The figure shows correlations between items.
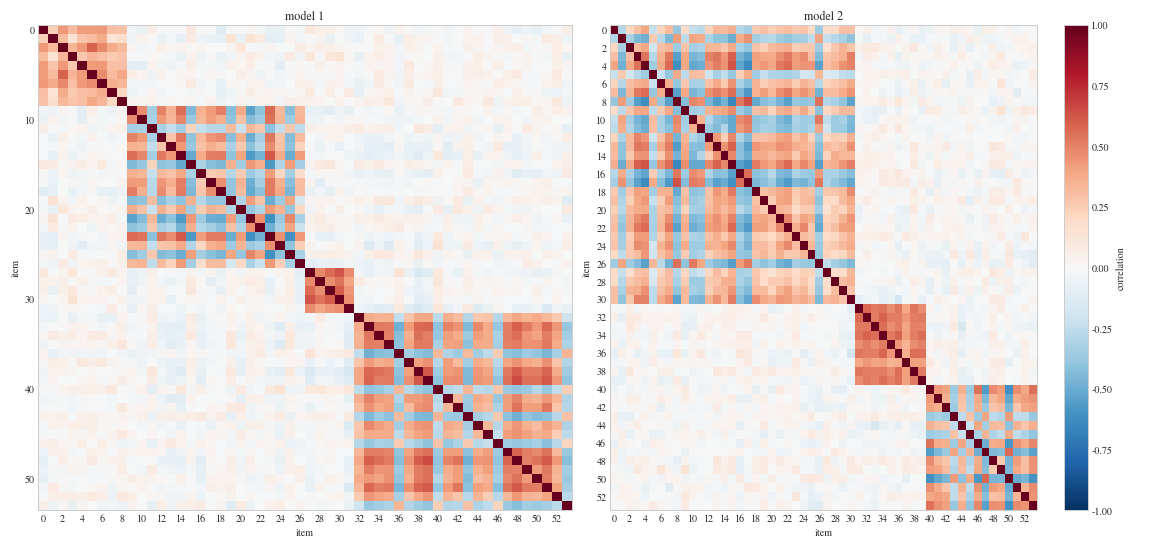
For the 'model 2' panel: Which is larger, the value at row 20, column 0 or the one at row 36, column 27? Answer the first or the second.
the first
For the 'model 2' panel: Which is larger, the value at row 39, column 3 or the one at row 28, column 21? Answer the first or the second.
the second
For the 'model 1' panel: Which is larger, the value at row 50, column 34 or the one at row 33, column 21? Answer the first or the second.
the first
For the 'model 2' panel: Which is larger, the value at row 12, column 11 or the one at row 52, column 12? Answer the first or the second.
the second
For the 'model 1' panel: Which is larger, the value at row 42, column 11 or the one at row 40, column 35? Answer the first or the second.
the first
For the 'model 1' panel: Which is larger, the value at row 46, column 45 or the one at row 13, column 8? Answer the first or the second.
the second
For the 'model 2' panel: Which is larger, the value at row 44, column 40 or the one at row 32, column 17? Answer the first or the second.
the first
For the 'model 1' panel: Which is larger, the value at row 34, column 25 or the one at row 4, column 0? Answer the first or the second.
the second
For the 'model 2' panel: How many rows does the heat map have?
54
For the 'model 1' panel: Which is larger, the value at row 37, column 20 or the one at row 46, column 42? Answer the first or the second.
the first
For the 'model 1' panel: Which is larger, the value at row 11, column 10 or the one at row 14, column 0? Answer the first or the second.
the second
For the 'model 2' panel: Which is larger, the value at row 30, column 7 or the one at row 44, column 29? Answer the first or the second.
the first
